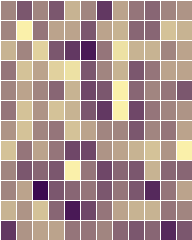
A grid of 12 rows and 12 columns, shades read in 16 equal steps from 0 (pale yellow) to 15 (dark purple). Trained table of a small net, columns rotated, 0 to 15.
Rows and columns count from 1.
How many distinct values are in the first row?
8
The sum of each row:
92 69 78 68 87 78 76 70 96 108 83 102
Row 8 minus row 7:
-3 5 -2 0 8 6 -1 -2 -6 -4 -2 -5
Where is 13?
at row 10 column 10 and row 12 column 11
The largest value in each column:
12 10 15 10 14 14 12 9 11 13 13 10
